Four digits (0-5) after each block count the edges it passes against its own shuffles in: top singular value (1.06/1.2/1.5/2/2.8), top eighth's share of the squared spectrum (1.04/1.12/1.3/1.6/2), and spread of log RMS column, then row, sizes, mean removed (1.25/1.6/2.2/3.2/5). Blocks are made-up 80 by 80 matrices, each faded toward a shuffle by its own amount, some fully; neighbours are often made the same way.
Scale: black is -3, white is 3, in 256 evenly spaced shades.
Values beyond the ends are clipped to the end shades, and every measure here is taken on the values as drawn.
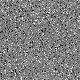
1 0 0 0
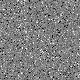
0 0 0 0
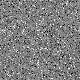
1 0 0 0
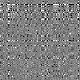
5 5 3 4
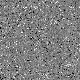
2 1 0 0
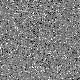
2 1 0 0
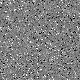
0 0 0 0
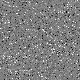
0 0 0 0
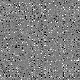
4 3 2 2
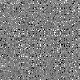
4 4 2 2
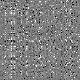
4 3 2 2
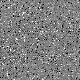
3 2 0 1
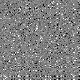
4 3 2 2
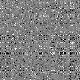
4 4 2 3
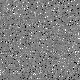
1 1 0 0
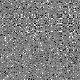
4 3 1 2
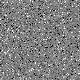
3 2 0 0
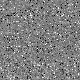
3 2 0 1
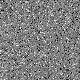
2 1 0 0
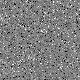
0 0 0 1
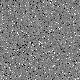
0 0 0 0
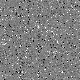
1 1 1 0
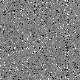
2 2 2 1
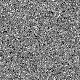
0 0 0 0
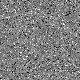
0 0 0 0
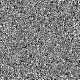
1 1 0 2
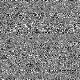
1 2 0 3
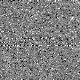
2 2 0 2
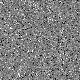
0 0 0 0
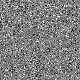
0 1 0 2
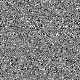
1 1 0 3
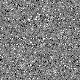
1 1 0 2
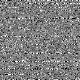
1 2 0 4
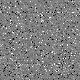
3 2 0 1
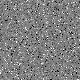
1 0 0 0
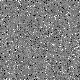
2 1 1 0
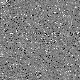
1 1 0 0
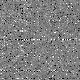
3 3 1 2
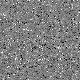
2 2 0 1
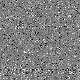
2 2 0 1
